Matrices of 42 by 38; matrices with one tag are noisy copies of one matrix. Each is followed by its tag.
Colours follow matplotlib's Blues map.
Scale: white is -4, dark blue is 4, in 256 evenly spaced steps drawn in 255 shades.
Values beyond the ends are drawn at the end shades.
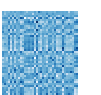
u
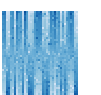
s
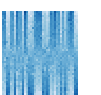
s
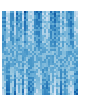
s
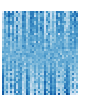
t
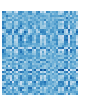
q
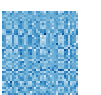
q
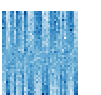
s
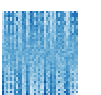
t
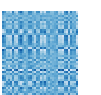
q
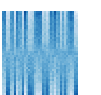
s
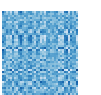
q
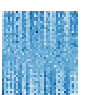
t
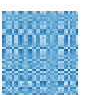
q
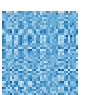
q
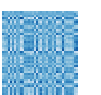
u
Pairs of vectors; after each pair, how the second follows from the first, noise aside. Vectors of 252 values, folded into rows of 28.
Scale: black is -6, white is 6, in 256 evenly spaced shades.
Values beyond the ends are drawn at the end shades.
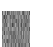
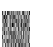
scaled up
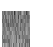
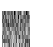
scaled up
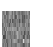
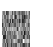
scaled up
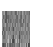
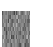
shuffled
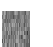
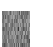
shuffled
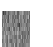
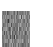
shuffled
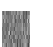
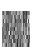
scaled up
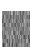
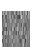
shuffled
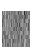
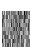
scaled up
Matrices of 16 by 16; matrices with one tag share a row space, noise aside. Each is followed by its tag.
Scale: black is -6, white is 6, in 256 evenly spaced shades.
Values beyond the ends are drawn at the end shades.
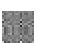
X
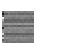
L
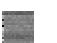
L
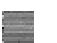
L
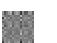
X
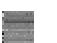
L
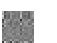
X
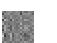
X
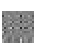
X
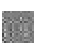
X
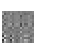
X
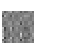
X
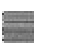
L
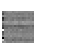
L
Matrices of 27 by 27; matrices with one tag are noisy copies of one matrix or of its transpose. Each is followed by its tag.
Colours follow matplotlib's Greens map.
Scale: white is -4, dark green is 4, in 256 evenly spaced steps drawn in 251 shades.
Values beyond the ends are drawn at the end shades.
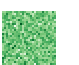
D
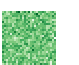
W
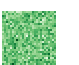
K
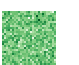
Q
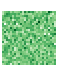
D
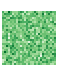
Q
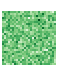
Q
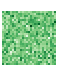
K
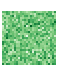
K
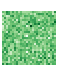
K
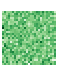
W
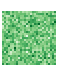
K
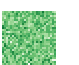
W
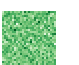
D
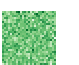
W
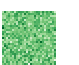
W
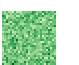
K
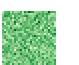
D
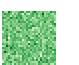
Q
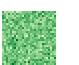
K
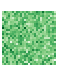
W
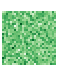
D
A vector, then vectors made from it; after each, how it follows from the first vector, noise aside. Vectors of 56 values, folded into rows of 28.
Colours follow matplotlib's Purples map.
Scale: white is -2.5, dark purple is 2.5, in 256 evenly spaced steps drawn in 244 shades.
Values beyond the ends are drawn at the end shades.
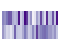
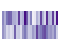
copied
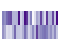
copied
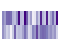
copied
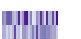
copied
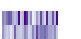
copied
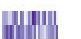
negated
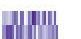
negated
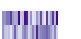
copied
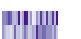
copied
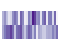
negated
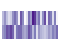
negated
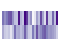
copied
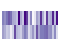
copied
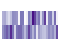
negated
